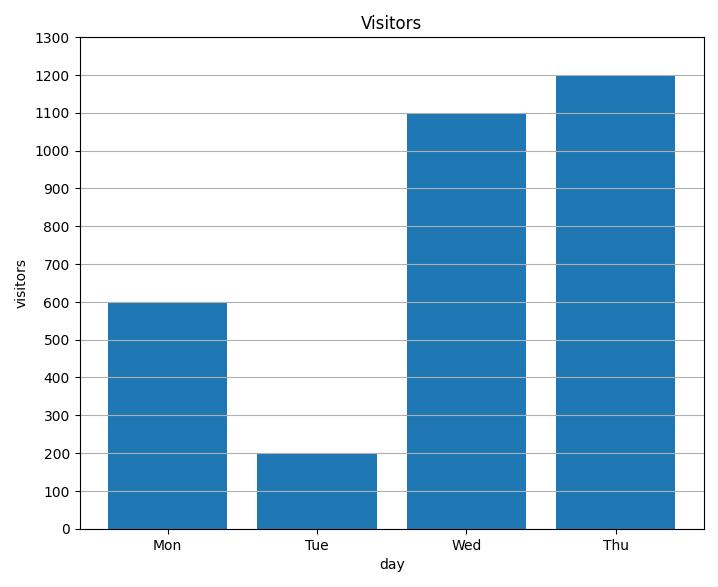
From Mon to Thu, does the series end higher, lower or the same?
higher
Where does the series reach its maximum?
Thu
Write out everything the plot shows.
Title: Visitors
x-axis: day, ticks Mon Tue Wed Thu
y-axis: visitors, ticks 0 100 200 300 400 500 600 700 800 900 1000 1100 1200 1300
Values:
600 200 1100 1200
